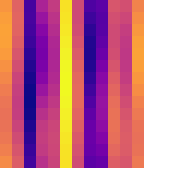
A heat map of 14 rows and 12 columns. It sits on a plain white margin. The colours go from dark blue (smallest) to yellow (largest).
Stripes running up and down repeat 2 times from left to right. There is no overall slope. Overall the values sit about 50% of the way up the scale. The grain runs up and down. The ninth with the lowest average is the middle left.
